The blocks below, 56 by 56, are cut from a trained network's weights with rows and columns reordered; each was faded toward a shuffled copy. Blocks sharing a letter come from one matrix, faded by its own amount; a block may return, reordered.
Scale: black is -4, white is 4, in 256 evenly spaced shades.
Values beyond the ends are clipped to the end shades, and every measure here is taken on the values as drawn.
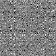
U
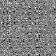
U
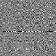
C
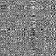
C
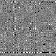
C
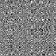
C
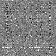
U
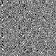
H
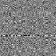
C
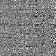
U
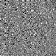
H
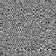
C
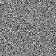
H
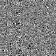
H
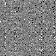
U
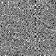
H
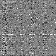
U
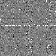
U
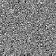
H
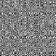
C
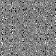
U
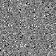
H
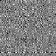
C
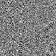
H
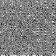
U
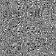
H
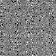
U
